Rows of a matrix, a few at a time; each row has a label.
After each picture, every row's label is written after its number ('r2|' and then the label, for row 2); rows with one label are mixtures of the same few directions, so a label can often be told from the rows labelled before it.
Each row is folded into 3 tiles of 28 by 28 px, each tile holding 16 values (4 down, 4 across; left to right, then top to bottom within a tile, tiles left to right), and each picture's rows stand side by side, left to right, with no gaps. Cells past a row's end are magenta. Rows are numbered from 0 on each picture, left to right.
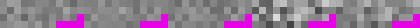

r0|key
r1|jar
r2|jar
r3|key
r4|key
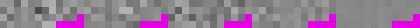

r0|jar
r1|jar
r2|key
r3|key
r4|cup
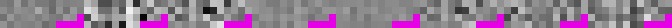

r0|jar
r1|cup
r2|jar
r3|cup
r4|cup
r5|jar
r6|key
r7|cup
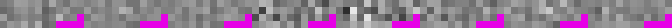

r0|cup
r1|jar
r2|cup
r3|key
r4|cup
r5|key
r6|jar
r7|cup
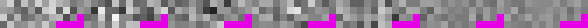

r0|jar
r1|cup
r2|jar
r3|jar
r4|cup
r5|key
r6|key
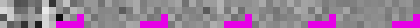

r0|cup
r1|jar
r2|jar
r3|jar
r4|key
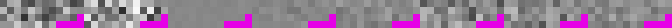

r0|key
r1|jar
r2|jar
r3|jar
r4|key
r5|key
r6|cup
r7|key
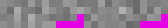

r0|cup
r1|jar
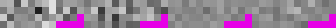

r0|jar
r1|cup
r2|jar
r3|jar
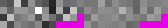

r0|jar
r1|jar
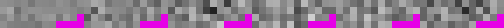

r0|cup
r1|key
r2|jar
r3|cup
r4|cup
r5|jar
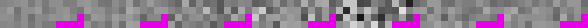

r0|cup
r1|cup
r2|jar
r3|key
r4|key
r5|key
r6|key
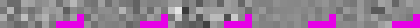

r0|key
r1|jar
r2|cup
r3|key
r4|jar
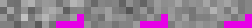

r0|key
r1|jar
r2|jar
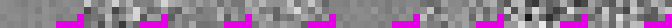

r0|cup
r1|key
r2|key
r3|jar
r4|jar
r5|key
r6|key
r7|cup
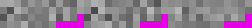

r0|key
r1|key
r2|cup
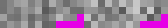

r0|cup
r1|jar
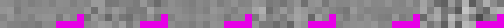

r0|cup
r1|key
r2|cup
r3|cup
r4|cup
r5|cup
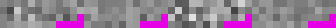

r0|cup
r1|cup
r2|key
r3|key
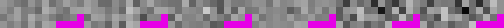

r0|cup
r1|cup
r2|jar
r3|jar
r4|jar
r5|jar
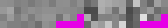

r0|cup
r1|cup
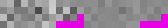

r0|jar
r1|jar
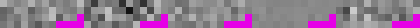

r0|key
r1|jar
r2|key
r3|cup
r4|cup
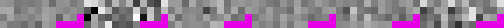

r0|cup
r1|key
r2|jar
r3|cup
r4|cup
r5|key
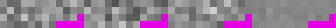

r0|key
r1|key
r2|jar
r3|cup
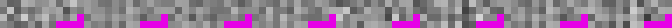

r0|key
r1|cup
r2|key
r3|cup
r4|key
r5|cup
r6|cup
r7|cup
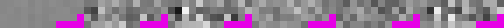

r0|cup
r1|cup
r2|cup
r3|jar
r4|jar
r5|cup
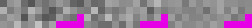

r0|key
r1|key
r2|jar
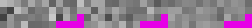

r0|key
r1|key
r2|key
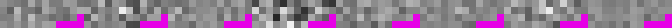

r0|cup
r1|jar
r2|key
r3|key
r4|key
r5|jar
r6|jar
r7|cup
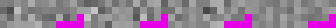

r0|cup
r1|key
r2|jar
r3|cup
